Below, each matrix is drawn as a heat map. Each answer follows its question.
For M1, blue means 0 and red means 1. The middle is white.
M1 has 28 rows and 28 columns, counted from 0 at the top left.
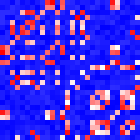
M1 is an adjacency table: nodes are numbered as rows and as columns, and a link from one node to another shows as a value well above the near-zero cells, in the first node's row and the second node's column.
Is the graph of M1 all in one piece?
no
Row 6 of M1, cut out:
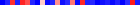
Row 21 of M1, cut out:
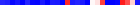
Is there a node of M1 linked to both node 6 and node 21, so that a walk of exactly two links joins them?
yes
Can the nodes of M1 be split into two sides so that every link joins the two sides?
no
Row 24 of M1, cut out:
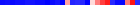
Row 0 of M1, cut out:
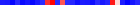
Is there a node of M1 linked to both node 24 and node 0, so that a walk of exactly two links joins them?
no
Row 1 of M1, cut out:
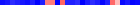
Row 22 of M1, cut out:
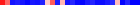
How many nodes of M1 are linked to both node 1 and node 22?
4
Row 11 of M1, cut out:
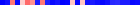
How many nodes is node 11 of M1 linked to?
7
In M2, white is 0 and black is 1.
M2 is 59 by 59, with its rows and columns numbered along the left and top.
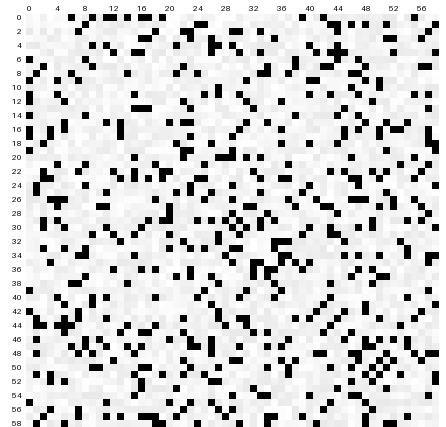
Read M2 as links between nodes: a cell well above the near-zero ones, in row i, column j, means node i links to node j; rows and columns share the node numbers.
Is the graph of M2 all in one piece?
yes
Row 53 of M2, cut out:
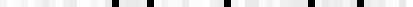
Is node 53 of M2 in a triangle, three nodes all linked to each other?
no
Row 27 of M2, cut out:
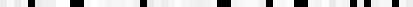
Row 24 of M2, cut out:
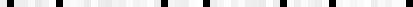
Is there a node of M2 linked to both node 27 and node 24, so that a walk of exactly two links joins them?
no
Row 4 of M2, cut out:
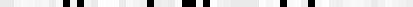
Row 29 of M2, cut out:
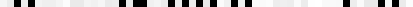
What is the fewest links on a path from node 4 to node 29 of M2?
1
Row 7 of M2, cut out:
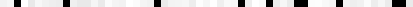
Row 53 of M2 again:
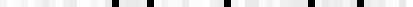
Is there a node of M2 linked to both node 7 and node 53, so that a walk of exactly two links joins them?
no
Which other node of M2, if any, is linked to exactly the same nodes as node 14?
node 6
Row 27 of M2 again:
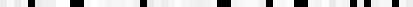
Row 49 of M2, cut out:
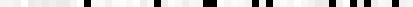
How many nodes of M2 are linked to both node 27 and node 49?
4
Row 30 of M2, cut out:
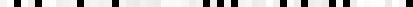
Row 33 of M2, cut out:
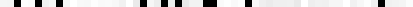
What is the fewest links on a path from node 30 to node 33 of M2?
1
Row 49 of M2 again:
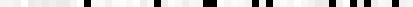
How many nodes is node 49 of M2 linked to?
10
